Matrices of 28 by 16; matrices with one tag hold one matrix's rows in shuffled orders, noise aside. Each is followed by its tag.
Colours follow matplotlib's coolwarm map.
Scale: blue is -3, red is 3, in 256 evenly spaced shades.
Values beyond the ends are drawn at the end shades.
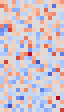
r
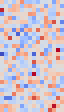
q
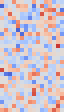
q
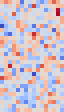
q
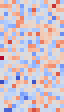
q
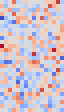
q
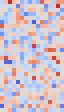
q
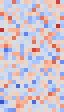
q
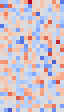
r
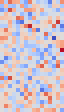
r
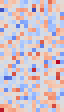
q
